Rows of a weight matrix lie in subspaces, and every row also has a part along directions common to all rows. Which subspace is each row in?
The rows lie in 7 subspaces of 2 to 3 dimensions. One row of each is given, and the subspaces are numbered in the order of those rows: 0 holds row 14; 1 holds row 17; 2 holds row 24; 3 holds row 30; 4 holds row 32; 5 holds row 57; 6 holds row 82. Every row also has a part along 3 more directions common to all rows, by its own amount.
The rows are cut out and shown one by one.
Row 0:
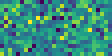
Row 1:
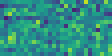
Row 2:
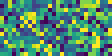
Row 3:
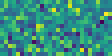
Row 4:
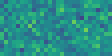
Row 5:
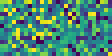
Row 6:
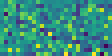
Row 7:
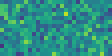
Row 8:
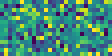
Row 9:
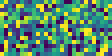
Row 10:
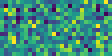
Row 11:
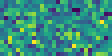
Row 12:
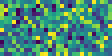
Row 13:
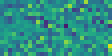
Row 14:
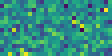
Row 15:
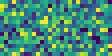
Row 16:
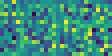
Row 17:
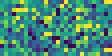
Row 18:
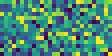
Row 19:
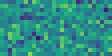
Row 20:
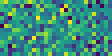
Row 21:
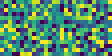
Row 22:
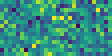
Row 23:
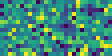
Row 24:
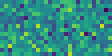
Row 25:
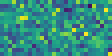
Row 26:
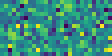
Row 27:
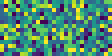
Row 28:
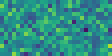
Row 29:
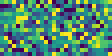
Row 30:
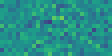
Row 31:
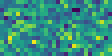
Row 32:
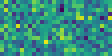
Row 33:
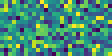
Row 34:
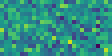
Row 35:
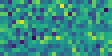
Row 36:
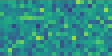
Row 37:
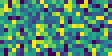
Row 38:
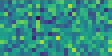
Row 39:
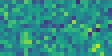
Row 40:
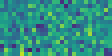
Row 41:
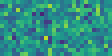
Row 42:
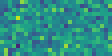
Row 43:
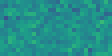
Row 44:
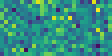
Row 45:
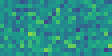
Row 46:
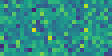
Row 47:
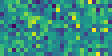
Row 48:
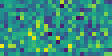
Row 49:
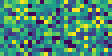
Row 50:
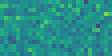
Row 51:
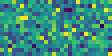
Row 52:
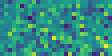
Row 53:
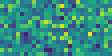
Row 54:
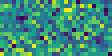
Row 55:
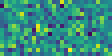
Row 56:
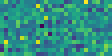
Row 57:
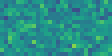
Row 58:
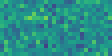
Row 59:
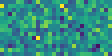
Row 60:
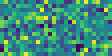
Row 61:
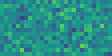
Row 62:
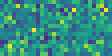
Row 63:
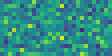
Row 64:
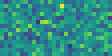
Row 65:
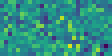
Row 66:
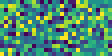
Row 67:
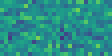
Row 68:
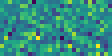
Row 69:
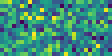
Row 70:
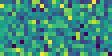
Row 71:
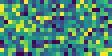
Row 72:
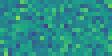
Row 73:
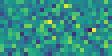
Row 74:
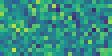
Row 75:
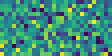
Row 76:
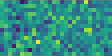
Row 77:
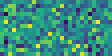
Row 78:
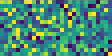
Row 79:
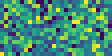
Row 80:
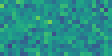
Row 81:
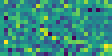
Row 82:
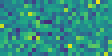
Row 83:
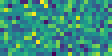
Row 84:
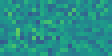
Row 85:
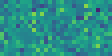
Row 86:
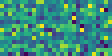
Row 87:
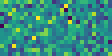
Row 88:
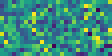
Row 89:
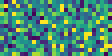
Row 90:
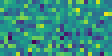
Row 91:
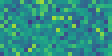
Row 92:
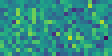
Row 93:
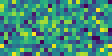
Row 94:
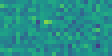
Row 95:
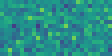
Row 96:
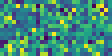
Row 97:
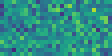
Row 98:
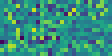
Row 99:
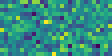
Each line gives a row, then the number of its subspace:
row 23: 0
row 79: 3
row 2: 4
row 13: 1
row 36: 2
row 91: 3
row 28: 4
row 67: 5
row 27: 4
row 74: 3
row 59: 6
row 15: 4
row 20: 6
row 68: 0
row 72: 1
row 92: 5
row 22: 3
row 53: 3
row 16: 4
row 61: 2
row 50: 5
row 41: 4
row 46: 4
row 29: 2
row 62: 6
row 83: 1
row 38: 6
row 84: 6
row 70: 2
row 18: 2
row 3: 5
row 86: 0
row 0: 3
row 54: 2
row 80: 6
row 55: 1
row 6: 0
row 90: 5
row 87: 6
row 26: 2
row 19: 2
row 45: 1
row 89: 4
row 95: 2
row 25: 2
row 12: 5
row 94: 5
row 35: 6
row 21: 4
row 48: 1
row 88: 4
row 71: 3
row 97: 3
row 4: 4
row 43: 5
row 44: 3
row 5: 6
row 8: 1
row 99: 1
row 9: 0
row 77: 0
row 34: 0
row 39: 3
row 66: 3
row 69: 6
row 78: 6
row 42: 1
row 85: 4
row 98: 6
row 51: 2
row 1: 5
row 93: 4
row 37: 1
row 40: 1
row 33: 1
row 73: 3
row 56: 0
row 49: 1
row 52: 0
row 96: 6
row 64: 4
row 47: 3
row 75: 2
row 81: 0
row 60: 0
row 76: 1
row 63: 0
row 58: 0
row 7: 3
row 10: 5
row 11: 5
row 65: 0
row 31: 5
